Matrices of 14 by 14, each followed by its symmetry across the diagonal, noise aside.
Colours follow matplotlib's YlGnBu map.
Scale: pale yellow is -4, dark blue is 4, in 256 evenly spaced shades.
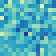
neither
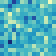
neither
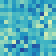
antisymmetric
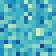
neither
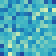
symmetric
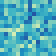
antisymmetric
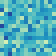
neither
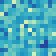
symmetric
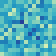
symmetric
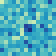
symmetric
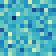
antisymmetric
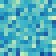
antisymmetric
